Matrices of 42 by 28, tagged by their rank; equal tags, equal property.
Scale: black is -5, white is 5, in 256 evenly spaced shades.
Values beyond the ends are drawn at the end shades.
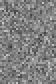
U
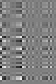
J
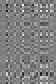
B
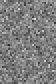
U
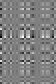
J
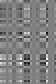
J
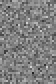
U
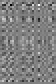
B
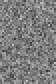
U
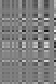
J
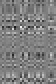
B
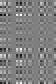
J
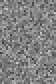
U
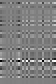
J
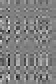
B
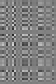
J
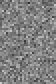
U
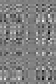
B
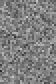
U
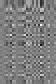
B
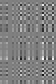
J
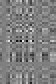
B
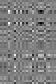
B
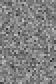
U
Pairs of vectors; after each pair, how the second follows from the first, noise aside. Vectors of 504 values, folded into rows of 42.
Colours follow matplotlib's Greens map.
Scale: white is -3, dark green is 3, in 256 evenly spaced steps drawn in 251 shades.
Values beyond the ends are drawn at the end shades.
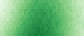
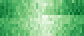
wrapped around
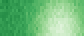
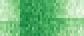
wrapped around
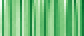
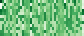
sign-scrambled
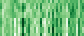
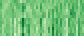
shrunk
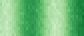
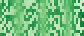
sign-scrambled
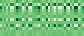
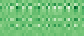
shrunk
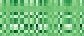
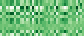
wrapped around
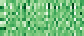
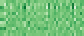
shrunk
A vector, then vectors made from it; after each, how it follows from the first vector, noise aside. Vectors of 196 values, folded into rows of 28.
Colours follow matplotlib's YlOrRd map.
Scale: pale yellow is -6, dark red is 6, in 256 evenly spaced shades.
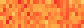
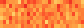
sign-scrambled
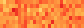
wrapped around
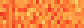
wrapped around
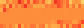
partly zeroed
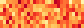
scaled up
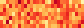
scaled up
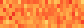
sign-scrambled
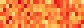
scaled up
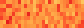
sign-scrambled
